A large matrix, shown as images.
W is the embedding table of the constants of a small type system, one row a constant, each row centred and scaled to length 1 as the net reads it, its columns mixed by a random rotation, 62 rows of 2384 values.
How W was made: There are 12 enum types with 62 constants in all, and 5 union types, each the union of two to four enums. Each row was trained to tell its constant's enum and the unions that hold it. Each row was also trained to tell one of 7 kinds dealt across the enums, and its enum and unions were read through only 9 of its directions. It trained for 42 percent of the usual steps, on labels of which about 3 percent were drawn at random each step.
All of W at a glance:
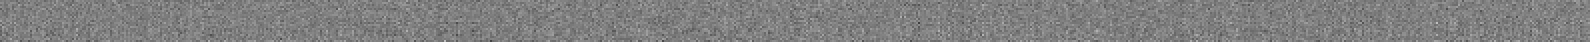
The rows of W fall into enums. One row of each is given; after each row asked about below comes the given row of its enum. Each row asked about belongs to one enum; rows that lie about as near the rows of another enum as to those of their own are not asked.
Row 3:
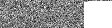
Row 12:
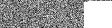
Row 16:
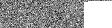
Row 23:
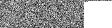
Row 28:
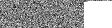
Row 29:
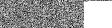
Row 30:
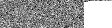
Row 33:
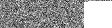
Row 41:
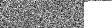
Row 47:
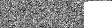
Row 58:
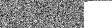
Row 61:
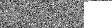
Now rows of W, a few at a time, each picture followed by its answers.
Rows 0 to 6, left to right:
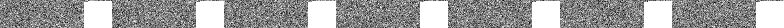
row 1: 47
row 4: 47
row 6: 23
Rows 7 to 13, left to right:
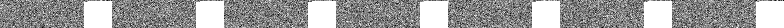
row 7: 12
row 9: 28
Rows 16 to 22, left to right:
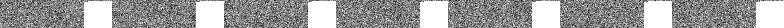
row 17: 30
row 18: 23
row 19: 30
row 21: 12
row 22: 16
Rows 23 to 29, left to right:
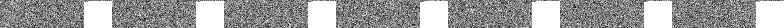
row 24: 58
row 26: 58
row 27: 41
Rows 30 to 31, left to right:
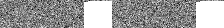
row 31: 28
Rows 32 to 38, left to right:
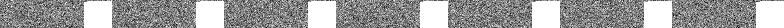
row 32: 23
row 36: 58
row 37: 29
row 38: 30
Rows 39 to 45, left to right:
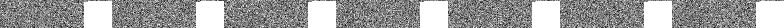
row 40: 12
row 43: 30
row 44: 28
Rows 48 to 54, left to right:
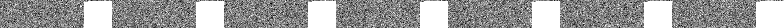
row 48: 29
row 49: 12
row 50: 58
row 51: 12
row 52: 33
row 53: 33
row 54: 58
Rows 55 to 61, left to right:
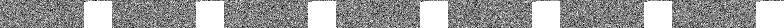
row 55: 30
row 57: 23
